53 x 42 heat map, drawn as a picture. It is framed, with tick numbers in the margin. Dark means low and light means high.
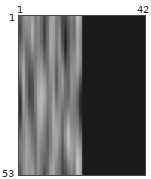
It is made of 1 by 2 panels. Panel 1,1: middling, streaked downward, strong in contrast. Panel 1,2: very low, flat.
